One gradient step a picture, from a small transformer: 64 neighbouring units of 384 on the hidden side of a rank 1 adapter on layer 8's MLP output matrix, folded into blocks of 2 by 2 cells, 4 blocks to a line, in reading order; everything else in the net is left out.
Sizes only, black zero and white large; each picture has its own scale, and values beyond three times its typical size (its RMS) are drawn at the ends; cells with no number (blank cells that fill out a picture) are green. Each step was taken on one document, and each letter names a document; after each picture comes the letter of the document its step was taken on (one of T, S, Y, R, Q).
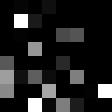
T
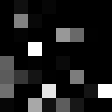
T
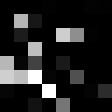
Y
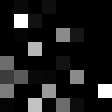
T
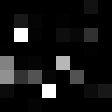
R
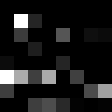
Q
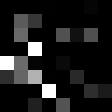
Y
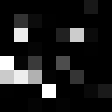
R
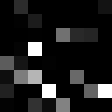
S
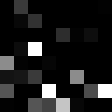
S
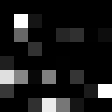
Q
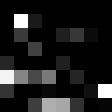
Q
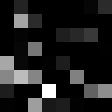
S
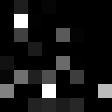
T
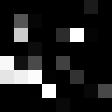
R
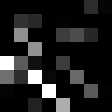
Y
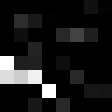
R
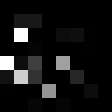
R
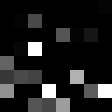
S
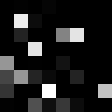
T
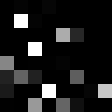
T
